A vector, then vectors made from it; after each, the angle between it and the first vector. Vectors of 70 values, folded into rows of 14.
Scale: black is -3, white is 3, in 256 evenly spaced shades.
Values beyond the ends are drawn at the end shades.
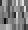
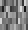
partly opposed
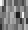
partly opposed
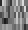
nearly parallel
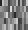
partly aligned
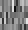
orthogonal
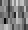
nearly parallel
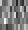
nearly opposite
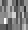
nearly opposite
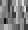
nearly parallel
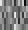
orthogonal
